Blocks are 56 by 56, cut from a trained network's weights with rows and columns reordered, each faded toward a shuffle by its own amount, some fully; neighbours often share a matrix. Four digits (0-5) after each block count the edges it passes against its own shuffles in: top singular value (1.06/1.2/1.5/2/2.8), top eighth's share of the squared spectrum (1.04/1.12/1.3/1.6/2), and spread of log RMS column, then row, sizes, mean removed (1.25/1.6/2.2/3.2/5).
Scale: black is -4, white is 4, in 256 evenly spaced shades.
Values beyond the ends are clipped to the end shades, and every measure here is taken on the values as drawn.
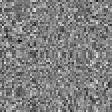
4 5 3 1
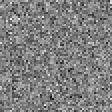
2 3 1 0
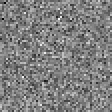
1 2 0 0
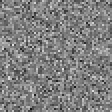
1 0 0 0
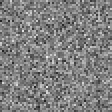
0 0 0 0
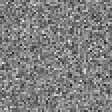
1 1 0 0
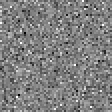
0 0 0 0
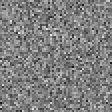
2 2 0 0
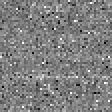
1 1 0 1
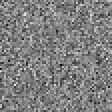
0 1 0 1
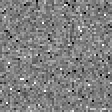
0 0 0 0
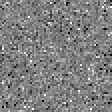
0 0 0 0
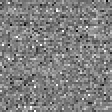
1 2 1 0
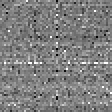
3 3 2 1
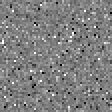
0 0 0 0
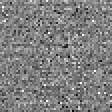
2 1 1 0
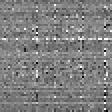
4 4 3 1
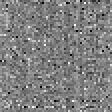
2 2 0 1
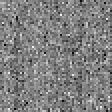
2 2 0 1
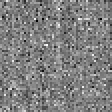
2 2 0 1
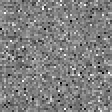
1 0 0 0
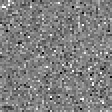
0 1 0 0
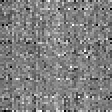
3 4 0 3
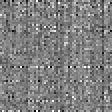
3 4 0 3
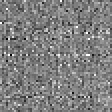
2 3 0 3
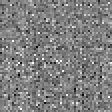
2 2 0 2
